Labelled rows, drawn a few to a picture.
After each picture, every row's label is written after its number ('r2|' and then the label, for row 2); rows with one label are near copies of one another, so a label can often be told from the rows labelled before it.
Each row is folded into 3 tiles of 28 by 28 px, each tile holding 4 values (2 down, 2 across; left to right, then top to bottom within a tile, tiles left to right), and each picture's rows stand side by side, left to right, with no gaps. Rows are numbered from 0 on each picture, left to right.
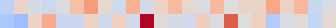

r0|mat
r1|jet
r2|jet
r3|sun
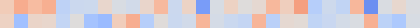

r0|sun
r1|mat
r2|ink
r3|sun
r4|ink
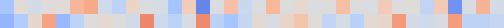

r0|mat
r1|jet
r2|ink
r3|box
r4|jet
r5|ink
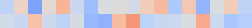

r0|ink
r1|mat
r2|ink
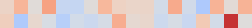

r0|sun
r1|box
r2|jet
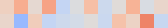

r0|sun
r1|jet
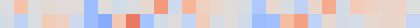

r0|box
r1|mat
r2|box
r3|mat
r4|box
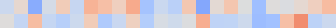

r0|ink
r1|sun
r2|ink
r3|mat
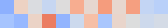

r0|mat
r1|sun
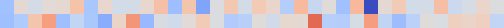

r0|mat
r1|mat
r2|ink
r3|jet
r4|ink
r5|box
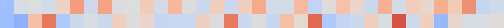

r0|mat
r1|box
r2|jet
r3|jet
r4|jet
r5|sun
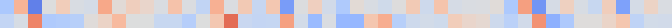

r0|ink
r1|box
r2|jet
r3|ink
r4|mat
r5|box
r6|ink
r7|ink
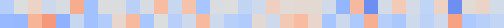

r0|mat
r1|mat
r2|ink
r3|box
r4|ink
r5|ink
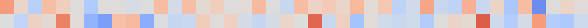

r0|jet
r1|mat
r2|box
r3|jet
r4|sun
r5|jet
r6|ink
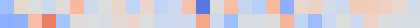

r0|mat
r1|box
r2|ink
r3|ink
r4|box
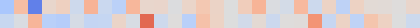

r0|ink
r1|jet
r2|box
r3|jet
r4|box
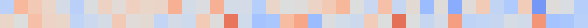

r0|box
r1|box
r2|jet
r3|mat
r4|jet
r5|ink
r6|ink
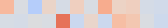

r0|jet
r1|box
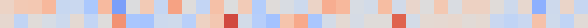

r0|sun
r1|ink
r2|jet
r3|mat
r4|jet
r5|box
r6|ink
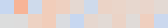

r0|box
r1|box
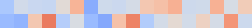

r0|mat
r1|mat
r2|jet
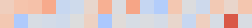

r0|sun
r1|sun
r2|jet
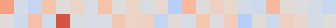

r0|jet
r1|box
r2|box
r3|box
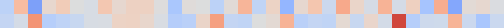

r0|ink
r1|box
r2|mat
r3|ink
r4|jet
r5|ink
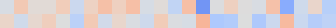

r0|box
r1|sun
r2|ink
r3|ink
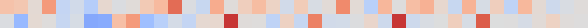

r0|sun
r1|mat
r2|jet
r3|jet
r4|jet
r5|jet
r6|box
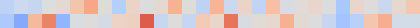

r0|mat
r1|jet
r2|jet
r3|box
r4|mat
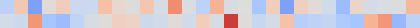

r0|ink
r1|box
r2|jet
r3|ink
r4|mat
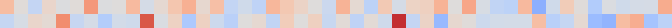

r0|jet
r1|jet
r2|sun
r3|box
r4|jet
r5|sun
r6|ink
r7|mat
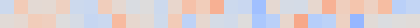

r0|box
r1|box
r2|sun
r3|mat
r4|sun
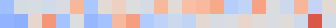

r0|mat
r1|mat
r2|sun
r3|jet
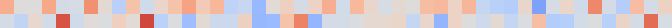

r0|jet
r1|jet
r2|sun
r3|mat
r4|box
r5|sun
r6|ink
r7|jet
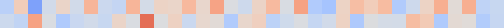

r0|ink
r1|jet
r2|sun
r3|sun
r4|sun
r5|sun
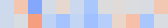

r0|ink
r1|mat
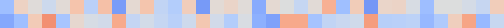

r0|mat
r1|ink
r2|ink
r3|mat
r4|ink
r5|mat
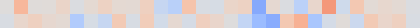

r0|box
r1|box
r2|box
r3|mat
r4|box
